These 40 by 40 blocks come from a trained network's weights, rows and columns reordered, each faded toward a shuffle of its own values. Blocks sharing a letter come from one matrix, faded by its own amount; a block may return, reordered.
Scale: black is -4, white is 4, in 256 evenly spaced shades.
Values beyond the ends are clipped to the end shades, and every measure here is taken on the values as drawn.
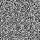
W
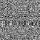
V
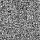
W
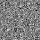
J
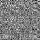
V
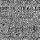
V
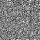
W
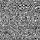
V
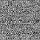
V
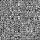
V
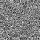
W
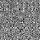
J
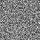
W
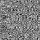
J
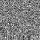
W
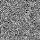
W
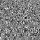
J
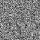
W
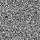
W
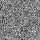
W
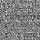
V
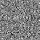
J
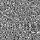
J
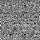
V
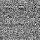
V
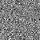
J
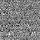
V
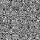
J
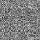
V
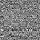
V
